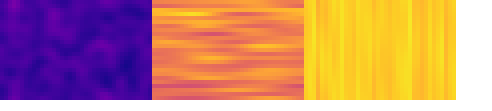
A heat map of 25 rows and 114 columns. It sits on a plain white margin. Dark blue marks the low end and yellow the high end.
It is made of 1 by 3 panels. Panel 1,1: very low, blotchy, faint in contrast. Panel 1,2: high, streaked across. Panel 1,3: very high, streaked downward, faint in contrast.
